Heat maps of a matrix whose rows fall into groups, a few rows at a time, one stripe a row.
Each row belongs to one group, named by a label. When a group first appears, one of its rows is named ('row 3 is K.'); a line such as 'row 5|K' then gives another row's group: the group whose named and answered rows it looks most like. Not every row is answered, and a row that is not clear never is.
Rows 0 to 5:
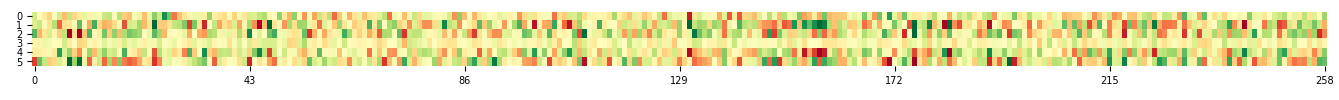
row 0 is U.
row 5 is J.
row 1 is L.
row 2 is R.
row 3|R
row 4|U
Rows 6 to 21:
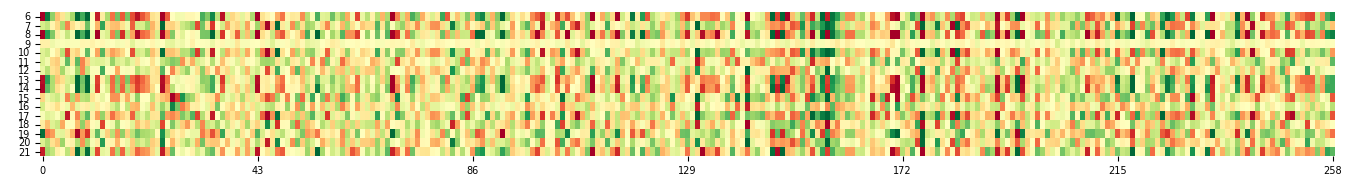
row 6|J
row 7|L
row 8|J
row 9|R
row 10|L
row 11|U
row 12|L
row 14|J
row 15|L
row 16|U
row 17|L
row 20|L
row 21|J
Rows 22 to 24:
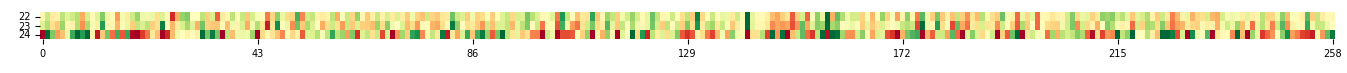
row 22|L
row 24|J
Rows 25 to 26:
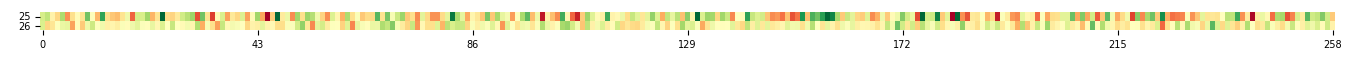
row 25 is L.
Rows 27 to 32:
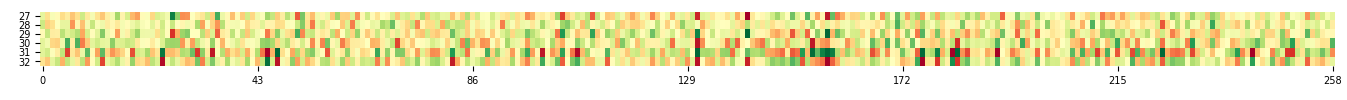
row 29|L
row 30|U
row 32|U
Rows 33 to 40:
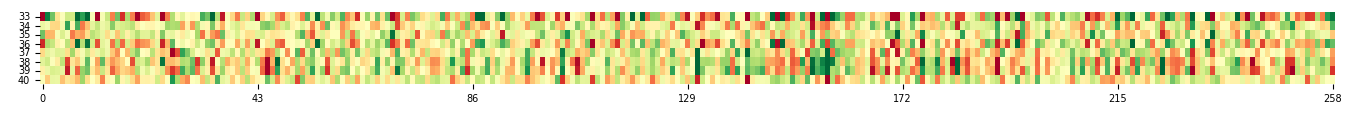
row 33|J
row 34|U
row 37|L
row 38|L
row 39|L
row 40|U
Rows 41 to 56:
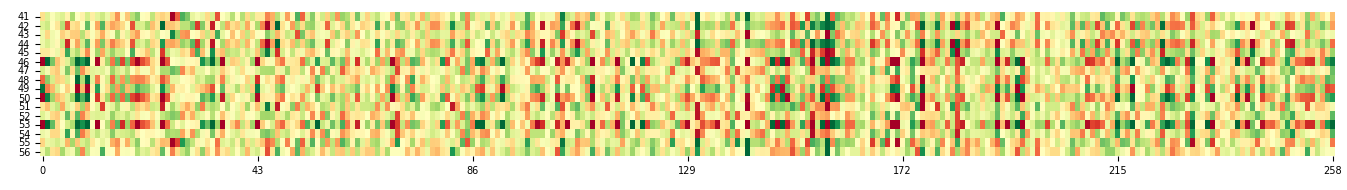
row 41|L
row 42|L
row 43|U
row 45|U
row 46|J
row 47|U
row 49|R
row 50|J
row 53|J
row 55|L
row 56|L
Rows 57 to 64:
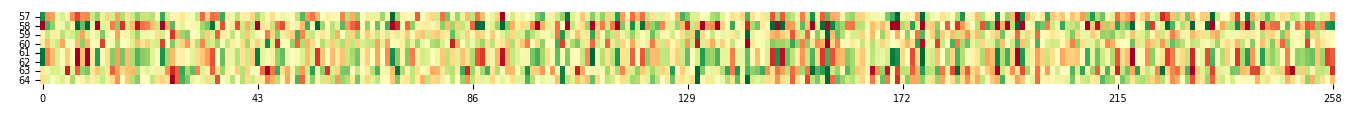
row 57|R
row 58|J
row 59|L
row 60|U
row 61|R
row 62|R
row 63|L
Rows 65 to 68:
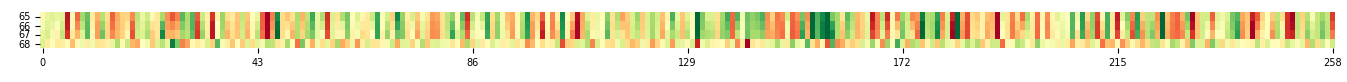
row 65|L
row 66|L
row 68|U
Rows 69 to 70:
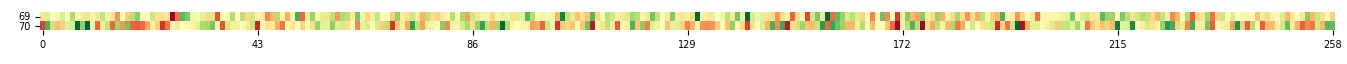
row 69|L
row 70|J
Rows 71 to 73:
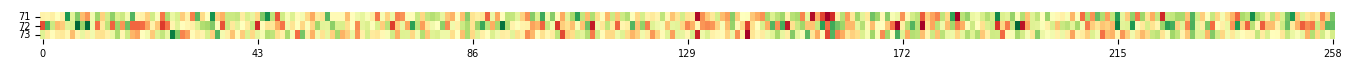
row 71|U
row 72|J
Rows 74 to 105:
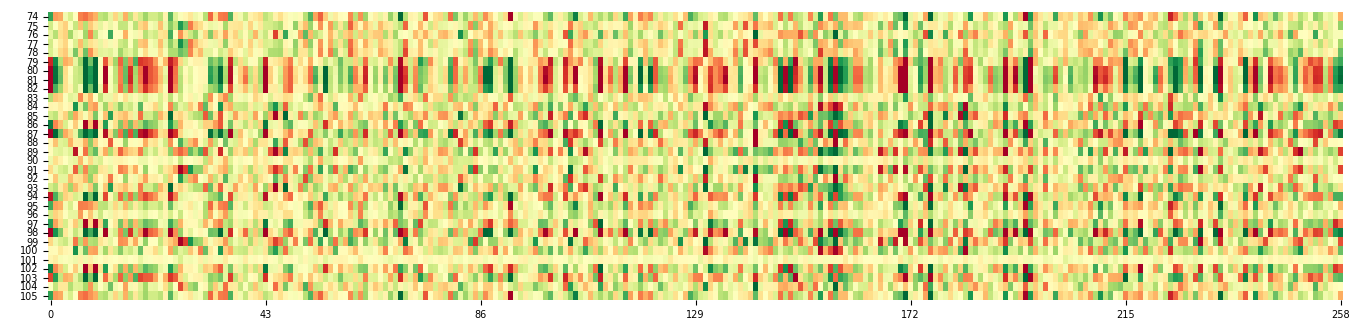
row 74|R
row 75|U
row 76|L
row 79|J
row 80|J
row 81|J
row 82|J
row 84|U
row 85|L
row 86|R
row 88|U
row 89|L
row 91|L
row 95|R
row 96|R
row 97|R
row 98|J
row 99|L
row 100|U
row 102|R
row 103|J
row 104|L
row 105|R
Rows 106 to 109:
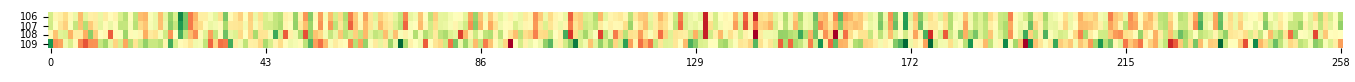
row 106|U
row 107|U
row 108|U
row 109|R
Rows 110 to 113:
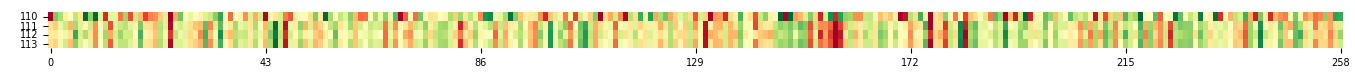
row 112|U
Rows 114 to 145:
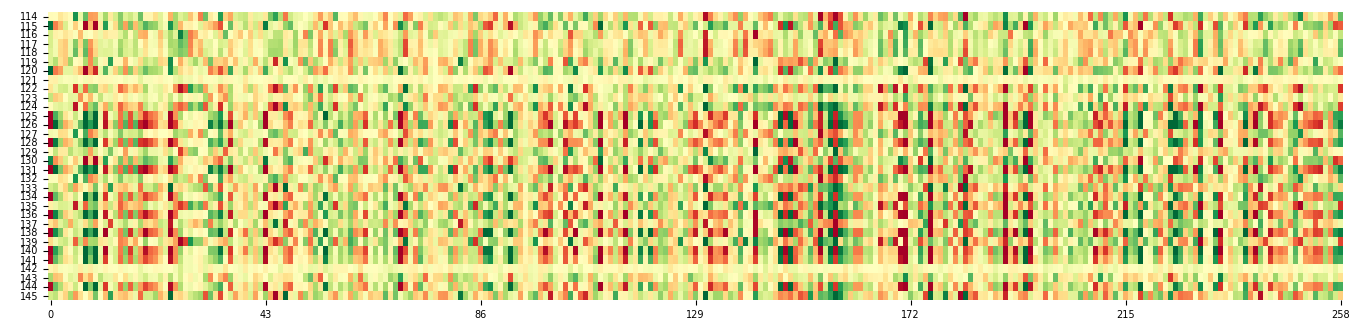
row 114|U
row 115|R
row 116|U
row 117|U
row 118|U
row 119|L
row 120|R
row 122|L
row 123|R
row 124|L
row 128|J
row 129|L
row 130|R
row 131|J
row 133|L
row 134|J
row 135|L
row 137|U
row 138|J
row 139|L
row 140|J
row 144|J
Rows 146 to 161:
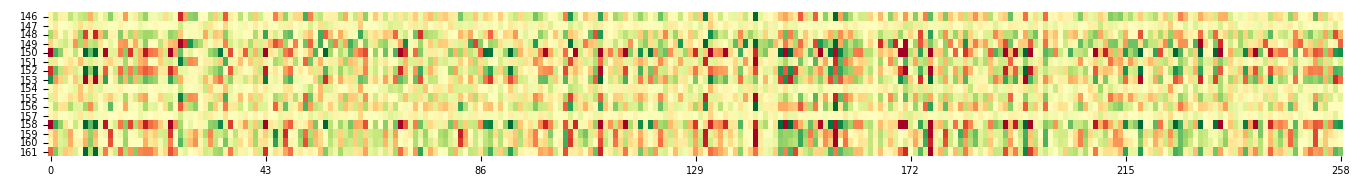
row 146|L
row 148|R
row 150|J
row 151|U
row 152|J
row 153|R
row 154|R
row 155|U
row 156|L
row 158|J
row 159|U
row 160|U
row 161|J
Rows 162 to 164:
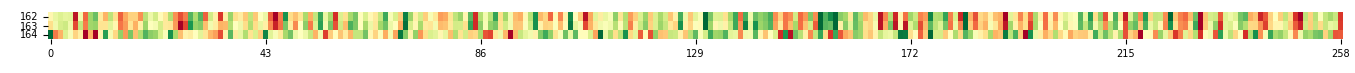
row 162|L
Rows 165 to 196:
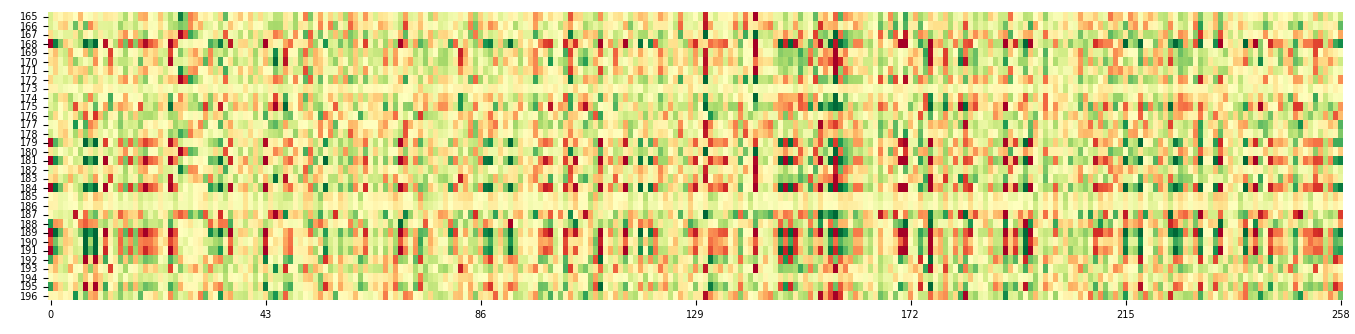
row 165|U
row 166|U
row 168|J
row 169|U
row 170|U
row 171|U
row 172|L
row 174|L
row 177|U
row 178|U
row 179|J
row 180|L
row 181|J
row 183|U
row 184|J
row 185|R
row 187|L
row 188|R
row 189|J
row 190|J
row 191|J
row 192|R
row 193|U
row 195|R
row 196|U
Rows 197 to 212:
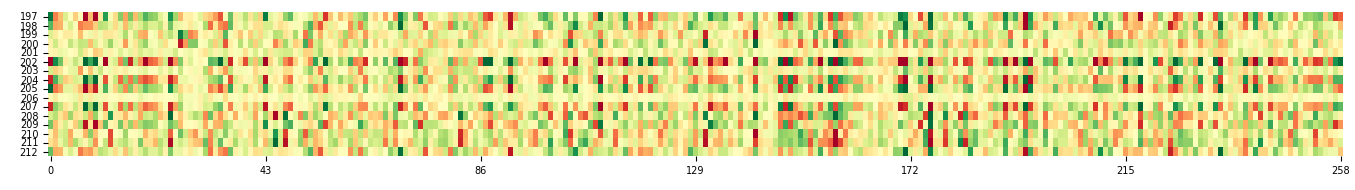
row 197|R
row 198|R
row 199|U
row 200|L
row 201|R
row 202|J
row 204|J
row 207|J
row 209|R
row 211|U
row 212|R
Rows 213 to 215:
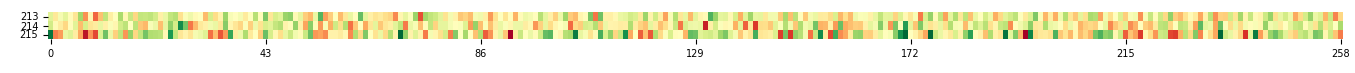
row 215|R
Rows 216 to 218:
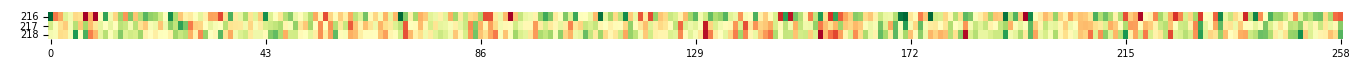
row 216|R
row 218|U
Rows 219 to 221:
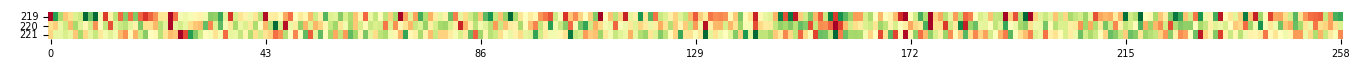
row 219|J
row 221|L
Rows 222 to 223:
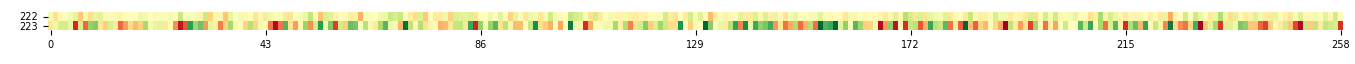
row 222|R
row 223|L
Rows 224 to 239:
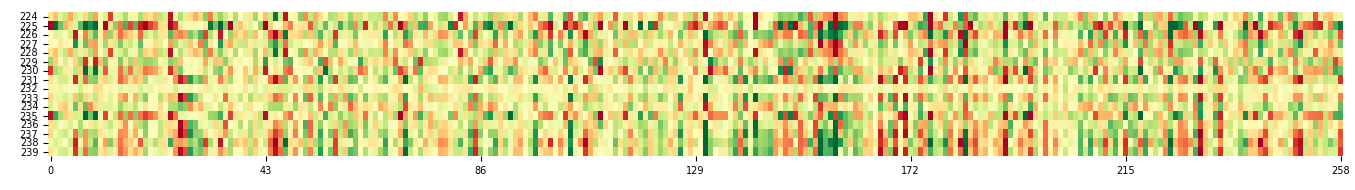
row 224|U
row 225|J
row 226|L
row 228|U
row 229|R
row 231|L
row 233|L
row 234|U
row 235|J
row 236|L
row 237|L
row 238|L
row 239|L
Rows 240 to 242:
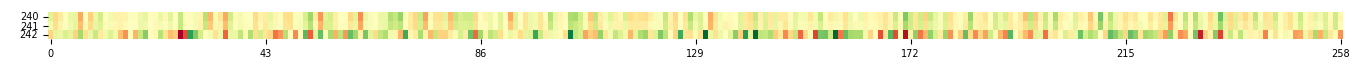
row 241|R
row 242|L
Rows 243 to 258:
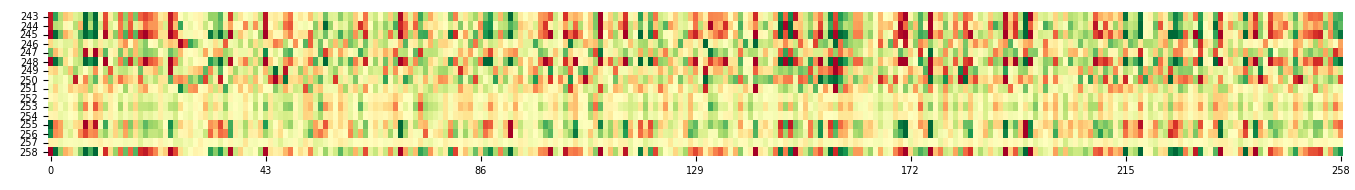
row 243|J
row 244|J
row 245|J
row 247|R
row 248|J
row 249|U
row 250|L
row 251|U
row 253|R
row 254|R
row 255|R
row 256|R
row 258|J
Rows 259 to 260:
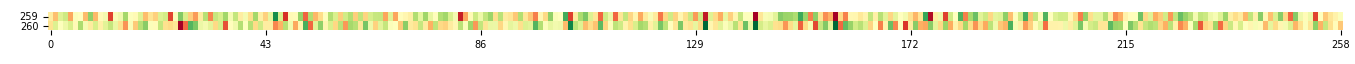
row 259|U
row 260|L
